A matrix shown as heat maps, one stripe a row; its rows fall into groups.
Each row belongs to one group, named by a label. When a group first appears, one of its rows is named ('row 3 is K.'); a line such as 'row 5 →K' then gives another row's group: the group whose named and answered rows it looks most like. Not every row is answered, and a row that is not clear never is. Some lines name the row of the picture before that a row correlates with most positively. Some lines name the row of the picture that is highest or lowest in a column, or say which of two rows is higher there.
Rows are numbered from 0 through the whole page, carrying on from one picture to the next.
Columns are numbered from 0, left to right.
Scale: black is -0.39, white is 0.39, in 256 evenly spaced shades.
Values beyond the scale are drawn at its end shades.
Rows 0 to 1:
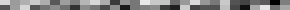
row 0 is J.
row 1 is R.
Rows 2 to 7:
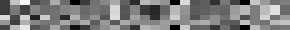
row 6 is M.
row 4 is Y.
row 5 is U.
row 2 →R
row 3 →Y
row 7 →R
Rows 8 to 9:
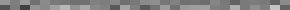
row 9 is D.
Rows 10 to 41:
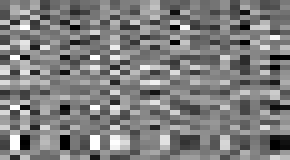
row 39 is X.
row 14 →U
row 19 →U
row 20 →M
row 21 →X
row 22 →R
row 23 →J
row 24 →U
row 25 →M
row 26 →J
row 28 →Y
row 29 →D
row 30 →J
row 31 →X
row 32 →U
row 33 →M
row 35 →U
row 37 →X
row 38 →X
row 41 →M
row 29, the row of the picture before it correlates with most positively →9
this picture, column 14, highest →23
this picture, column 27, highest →17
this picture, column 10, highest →26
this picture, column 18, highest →15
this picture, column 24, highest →28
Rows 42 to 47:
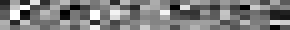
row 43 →R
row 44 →X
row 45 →X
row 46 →M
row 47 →J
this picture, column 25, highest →43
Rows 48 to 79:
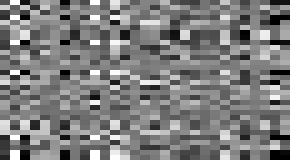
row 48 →X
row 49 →U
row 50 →D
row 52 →J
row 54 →R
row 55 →R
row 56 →X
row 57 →Y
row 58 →U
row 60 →M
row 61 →M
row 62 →X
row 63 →U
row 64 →J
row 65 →Y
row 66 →M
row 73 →U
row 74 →J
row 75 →X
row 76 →D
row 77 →Y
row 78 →X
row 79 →X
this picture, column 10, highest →74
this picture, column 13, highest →63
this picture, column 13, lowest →53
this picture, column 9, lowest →67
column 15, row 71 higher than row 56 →Yes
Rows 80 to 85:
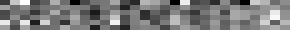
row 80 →R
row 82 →Y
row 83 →Y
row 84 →U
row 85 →M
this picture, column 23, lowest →80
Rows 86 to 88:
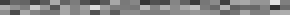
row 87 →J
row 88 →M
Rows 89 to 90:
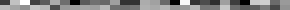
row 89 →R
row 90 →J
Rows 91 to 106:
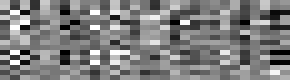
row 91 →U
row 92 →U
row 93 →X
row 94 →J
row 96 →X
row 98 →R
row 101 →X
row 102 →U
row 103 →X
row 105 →Y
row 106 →M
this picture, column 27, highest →105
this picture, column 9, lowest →105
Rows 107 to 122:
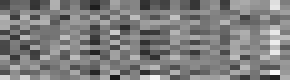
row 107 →Y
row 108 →Y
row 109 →M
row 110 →U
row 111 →J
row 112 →M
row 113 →Y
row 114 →M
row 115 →Y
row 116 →D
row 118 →U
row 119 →M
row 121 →Y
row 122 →J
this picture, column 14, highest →122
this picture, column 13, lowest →120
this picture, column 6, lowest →110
